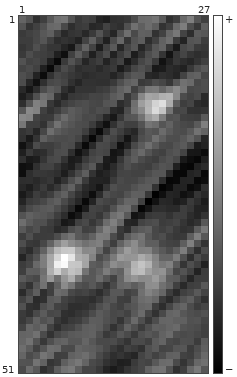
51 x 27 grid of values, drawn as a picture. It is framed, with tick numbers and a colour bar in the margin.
Ninth with the lowest average: middle right. Lone odd cells: none. Grain: diagonal, up to the right. Ninth with the highest average: bottom left. Bumps: three. Histogram: skewed, a long tail of high values. Average level on the scale: 30%.
